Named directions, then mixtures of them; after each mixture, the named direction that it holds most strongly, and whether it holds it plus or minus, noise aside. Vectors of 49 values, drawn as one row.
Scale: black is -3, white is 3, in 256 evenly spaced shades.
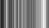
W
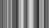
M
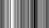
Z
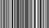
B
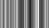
M, minus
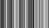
W, plus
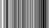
W, minus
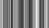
M, minus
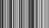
B, minus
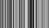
B, minus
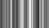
M, plus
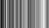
W, plus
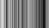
W, minus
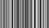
B, plus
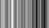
W, minus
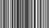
B, plus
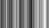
W, plus
